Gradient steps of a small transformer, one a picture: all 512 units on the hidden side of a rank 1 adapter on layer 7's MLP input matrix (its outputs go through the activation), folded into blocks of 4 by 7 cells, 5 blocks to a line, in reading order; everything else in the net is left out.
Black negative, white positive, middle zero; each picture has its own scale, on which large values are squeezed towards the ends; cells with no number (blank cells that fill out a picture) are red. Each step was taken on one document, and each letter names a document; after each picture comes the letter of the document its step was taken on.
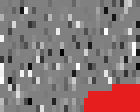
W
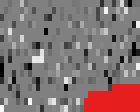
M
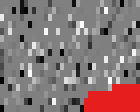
W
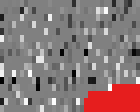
M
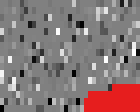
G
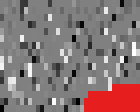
G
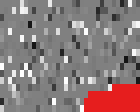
W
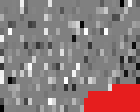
W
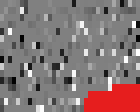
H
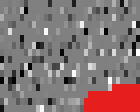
H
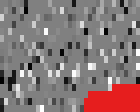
H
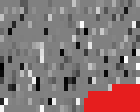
M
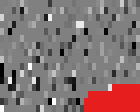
H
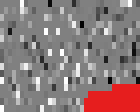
W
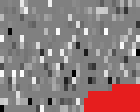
M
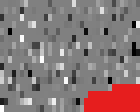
M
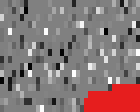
H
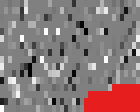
H
